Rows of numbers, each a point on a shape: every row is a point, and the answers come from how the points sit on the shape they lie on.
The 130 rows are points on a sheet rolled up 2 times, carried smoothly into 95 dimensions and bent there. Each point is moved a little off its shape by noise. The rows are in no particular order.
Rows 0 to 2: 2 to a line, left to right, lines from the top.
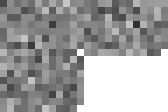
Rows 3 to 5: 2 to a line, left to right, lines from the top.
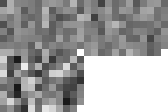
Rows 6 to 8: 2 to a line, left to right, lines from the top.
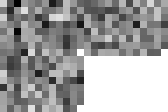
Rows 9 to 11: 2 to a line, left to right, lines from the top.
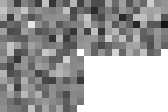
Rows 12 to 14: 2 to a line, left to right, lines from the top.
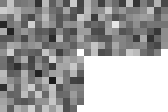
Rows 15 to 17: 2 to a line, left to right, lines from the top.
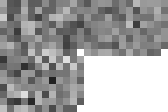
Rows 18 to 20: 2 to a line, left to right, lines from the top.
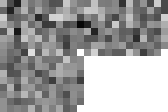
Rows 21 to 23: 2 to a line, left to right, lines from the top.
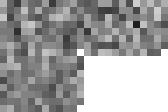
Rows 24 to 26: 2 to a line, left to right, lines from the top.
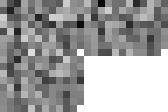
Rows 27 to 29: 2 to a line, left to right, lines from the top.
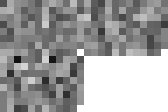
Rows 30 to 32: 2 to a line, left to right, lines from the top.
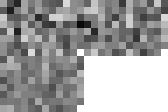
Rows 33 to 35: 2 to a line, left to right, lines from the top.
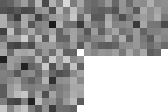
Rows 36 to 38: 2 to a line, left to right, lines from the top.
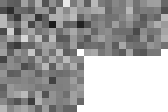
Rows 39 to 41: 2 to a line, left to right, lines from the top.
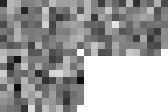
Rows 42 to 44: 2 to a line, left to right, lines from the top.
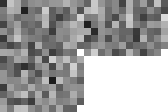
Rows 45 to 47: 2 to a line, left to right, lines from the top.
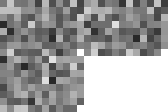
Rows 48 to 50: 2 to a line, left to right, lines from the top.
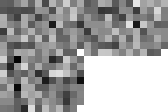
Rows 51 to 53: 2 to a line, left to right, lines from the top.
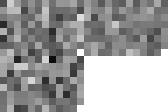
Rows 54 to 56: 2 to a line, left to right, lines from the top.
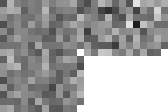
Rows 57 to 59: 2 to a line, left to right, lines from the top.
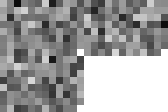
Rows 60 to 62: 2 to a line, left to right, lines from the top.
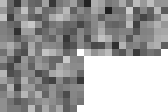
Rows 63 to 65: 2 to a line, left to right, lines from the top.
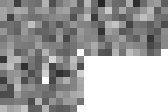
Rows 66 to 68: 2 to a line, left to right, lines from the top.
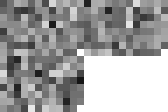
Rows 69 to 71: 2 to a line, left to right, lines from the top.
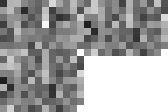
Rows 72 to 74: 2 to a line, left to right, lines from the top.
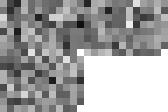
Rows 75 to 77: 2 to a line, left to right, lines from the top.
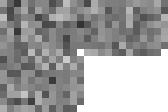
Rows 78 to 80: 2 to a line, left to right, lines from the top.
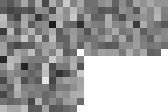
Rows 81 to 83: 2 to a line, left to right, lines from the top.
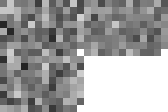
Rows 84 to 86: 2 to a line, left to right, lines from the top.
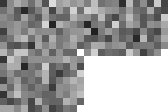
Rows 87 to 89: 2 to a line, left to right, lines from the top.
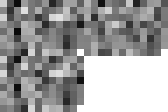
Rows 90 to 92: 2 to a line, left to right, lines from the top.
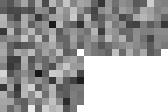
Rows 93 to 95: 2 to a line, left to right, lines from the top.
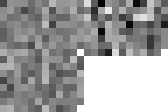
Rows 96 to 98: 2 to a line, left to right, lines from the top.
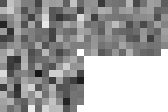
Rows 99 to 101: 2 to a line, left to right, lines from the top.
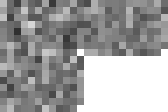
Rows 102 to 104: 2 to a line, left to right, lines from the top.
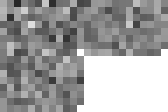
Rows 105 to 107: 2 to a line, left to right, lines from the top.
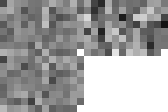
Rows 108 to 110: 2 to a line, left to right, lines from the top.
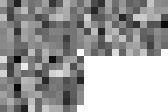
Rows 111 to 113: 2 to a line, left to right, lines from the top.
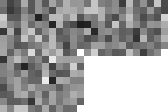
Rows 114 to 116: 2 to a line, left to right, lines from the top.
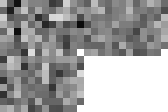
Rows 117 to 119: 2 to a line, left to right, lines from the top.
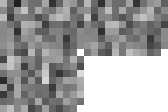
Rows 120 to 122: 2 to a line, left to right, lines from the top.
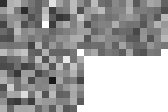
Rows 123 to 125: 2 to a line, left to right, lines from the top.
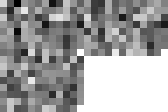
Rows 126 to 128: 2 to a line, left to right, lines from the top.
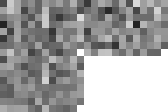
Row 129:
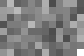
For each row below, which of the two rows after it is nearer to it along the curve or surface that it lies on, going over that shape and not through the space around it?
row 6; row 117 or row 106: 106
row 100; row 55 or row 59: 59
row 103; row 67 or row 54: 54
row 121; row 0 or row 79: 0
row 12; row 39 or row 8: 39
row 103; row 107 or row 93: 93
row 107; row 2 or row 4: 2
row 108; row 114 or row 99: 99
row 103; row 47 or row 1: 1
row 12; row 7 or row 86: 86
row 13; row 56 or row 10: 56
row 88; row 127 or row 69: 69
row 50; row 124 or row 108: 124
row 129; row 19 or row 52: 52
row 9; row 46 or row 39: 46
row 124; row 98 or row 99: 98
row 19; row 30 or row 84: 84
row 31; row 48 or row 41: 48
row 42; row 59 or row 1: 59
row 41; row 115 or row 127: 127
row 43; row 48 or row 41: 48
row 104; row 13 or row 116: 13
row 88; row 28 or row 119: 28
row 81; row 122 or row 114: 122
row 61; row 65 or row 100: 65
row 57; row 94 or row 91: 91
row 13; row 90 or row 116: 116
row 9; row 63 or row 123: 63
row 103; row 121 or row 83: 121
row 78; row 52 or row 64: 64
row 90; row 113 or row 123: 113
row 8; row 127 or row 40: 127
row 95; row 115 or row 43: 115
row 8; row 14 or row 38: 14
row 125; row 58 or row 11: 11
